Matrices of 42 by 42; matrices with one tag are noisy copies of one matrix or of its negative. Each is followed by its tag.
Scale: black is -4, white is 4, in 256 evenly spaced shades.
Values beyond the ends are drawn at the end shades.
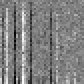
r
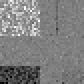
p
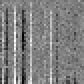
r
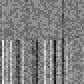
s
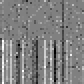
s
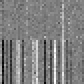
s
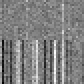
s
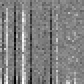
r
